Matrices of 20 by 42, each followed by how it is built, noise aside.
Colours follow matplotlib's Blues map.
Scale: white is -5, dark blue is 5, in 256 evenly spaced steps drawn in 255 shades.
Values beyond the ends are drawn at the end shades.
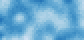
smooth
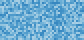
noise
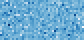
noise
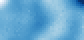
smooth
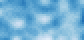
smooth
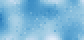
smooth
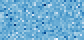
noise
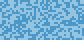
noise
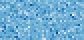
noise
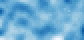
smooth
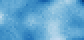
smooth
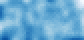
smooth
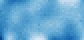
smooth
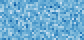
noise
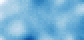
smooth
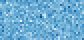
noise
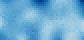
smooth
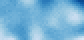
smooth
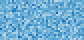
noise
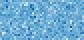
noise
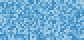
noise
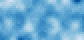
smooth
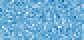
noise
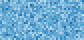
noise
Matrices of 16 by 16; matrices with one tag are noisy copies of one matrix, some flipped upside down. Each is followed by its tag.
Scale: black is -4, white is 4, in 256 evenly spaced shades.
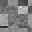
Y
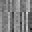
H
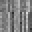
H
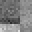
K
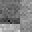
K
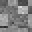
Y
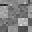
Y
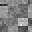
Y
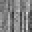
H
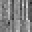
H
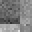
K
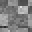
Y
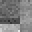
K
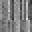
H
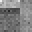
K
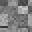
Y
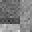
K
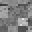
Y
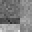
K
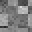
Y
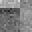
K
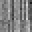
H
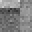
K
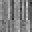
H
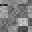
Y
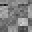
Y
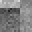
K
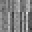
H
